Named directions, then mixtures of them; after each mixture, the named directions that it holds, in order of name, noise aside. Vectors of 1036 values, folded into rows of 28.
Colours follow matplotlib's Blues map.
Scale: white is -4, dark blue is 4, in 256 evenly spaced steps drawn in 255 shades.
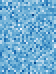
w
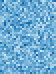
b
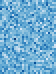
b, w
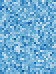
b, w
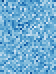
b, w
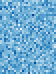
w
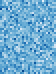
b, w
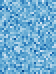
b, w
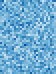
b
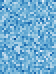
b, w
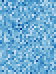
b, w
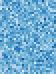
b, w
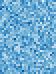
b, w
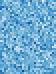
b, w
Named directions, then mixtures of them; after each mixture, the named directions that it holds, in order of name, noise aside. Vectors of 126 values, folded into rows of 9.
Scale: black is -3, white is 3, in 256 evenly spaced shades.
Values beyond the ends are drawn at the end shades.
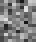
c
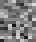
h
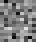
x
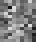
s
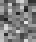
c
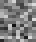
h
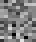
h, x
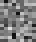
h, x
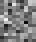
c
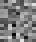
h, x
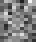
c, s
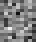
s, x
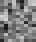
c, h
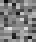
x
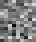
h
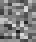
c, h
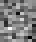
s, x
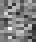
s, x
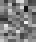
c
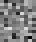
x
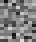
h, x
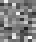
x
